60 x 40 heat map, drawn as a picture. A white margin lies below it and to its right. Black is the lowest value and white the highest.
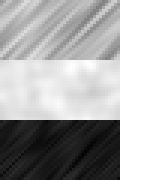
It is made of 3 by 1 panels. Panel 1,1: high, slanting up to the right. Panel 2,1: very high, blotchy, faint in contrast. Panel 3,1: very low, slanting up to the right, faint in contrast.
